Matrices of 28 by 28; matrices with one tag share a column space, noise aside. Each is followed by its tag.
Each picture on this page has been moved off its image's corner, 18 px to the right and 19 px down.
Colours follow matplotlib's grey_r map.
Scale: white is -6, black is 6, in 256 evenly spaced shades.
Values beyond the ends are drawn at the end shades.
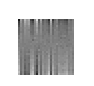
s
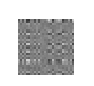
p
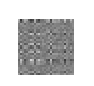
p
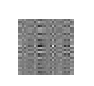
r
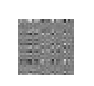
p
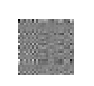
p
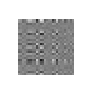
p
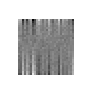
s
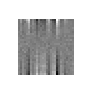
s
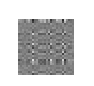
p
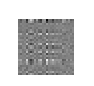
p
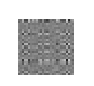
p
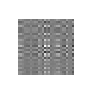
r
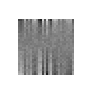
s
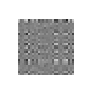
p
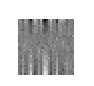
s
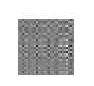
r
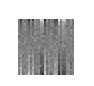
s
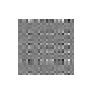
p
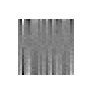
s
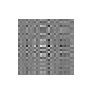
r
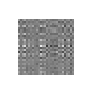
r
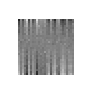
s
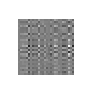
r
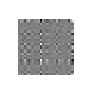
p
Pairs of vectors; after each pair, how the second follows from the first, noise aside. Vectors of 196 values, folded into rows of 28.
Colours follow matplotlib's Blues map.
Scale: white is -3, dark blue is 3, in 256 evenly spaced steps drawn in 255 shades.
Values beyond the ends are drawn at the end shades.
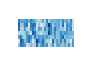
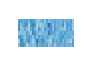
shrunk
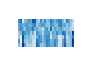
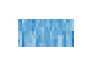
shrunk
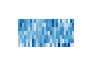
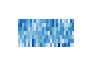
copied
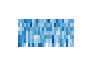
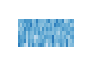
shrunk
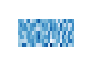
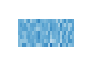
shrunk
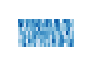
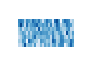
copied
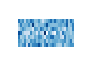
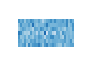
shrunk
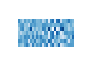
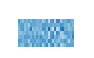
shrunk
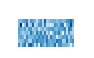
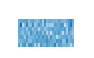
shrunk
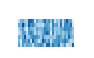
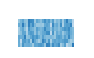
shrunk
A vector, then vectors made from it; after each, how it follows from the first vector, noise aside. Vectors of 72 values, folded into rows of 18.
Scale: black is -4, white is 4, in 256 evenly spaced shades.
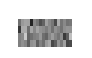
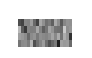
reversed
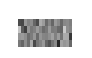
reversed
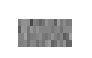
shrunk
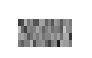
reversed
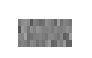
shrunk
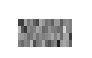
reversed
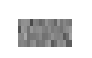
shrunk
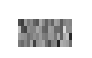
reversed
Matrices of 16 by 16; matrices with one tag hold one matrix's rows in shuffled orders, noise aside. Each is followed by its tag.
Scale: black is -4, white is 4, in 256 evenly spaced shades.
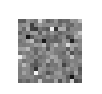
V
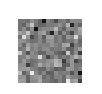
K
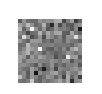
K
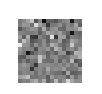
V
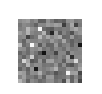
K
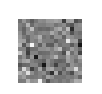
K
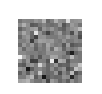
V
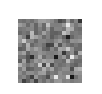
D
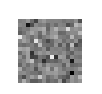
V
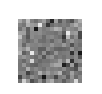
K
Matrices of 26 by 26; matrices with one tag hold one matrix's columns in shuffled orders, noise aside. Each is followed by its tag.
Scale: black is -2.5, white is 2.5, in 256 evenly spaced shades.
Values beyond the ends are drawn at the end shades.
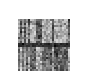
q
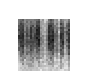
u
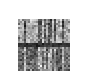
q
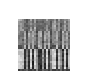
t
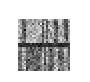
q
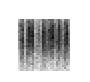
u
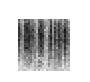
u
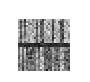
q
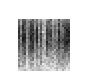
u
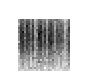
u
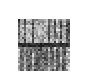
q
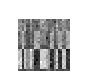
t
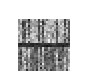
q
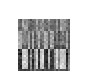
t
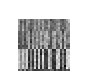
t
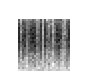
u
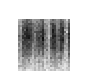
u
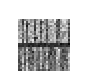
q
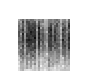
u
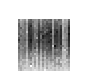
u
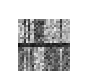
q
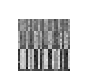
t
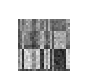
t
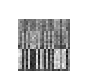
t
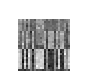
t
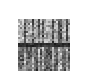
q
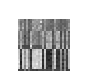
t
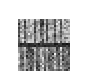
q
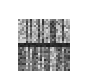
q
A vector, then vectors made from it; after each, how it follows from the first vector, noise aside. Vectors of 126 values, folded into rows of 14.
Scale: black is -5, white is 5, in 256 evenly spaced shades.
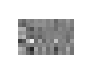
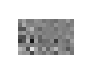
sign-scrambled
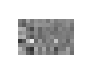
copied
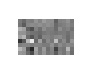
copied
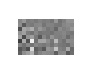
sign-scrambled
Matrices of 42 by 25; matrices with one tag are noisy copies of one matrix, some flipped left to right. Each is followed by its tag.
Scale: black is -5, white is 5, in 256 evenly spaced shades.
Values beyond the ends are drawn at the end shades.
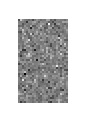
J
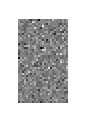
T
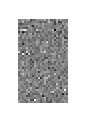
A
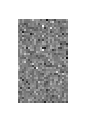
T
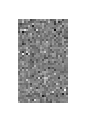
A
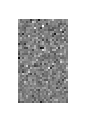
T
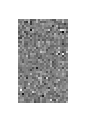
A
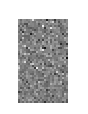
T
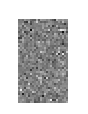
A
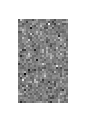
J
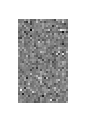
A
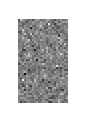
J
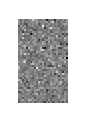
T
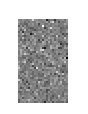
T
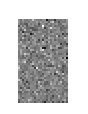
T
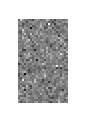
J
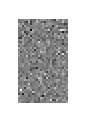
A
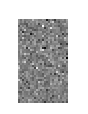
T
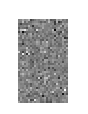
A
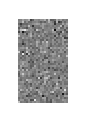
A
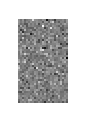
T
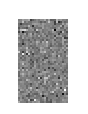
A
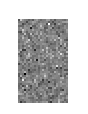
J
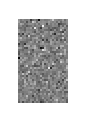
T
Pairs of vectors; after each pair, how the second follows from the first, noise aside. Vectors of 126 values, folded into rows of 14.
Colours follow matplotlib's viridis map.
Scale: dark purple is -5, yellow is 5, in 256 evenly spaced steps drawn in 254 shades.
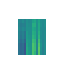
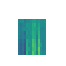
copied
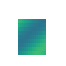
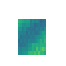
copied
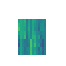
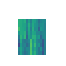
copied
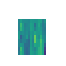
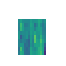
copied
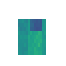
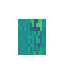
sign-scrambled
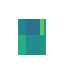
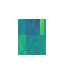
copied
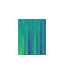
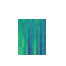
copied
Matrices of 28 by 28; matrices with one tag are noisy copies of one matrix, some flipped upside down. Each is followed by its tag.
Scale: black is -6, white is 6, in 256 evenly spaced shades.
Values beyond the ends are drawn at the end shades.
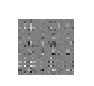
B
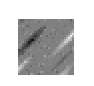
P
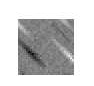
P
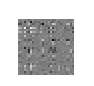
B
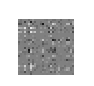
B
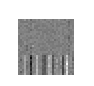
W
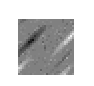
P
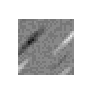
P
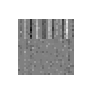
W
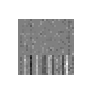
W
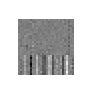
W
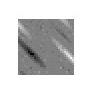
P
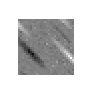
P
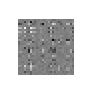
B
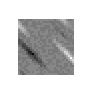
P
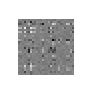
B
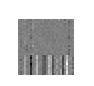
W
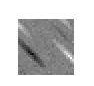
P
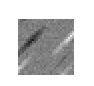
P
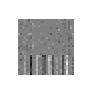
W
